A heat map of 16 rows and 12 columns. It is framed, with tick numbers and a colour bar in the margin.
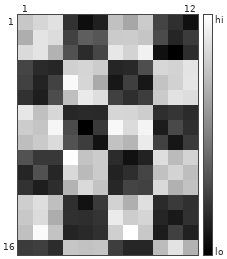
The histogram has two humps. Overall the values sit about 50% of the way up the scale. The halves do not mirror each other. The field is checkered.
